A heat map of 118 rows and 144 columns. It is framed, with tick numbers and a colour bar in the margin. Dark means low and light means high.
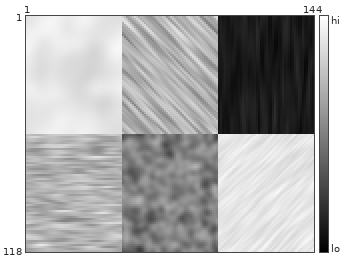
The table splits into 2 rows of 3 panels. Panel 1,1: very high, smooth, faint in contrast. Panel 1,2: high, slanting down to the right. Panel 1,3: very low, streaked downward, faint in contrast. Panel 2,1: high, streaked across. Panel 2,2: middling, blotchy. Panel 2,3: very high, slanting up to the right, faint in contrast.
